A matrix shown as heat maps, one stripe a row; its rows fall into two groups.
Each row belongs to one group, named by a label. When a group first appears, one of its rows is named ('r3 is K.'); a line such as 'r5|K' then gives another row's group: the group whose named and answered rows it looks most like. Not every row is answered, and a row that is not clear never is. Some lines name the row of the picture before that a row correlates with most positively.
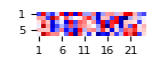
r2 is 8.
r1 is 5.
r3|5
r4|5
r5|5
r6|5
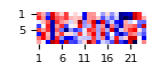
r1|8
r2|8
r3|5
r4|5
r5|5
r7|5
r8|8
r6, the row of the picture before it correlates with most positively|4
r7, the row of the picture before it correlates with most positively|5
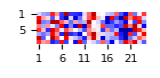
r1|8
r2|5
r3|8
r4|5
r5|8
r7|8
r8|5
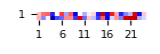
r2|5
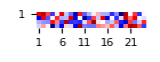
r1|5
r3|8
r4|5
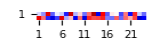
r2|5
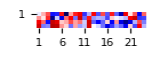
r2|5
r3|8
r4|8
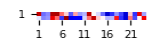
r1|8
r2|8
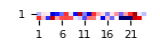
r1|5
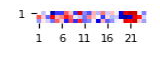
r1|5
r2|8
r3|5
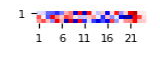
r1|5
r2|8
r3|5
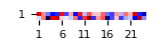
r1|5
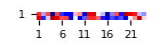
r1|5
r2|8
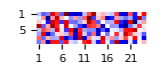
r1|8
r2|8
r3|8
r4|8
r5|5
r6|5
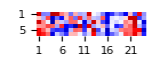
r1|8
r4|5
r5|5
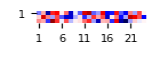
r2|5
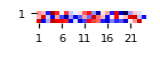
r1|8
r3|8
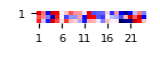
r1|8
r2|5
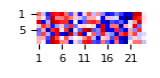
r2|8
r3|8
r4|5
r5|8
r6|5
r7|8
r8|8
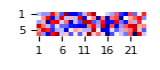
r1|8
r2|5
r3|8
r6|8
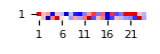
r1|5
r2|8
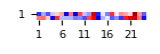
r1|5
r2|5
